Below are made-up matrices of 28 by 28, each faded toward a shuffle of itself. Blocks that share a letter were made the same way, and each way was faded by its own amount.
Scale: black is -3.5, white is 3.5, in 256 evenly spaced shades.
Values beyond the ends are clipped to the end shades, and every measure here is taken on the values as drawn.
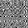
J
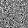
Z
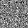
Z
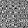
J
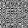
J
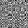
J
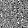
Z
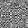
J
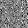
Z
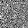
Z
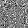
Z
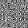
J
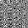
J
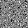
Z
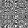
J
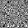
J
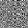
J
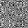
J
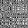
J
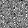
Z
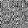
J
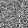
Z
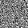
Z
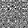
J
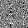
Z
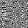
J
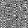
J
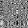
J
